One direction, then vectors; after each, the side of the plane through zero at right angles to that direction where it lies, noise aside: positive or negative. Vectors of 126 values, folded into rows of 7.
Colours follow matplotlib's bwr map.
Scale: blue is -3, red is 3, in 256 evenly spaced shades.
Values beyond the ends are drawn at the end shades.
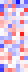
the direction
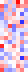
negative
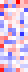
negative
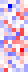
positive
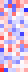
negative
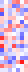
negative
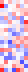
negative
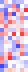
positive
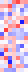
negative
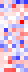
positive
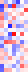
positive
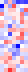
positive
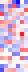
positive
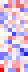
negative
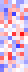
positive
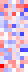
negative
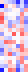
positive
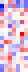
positive
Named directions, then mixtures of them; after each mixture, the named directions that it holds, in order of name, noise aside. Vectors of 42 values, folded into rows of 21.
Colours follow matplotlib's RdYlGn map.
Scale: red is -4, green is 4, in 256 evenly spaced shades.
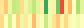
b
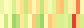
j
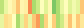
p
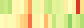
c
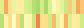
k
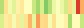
c, k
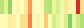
c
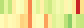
c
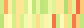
j, k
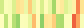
j, p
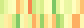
j, p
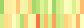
k, p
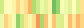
p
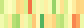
j, p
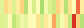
j, k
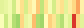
j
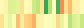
b, c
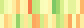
p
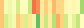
k, p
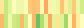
j, k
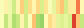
j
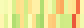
j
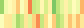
p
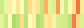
b, j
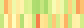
k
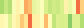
c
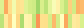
k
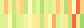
j, k
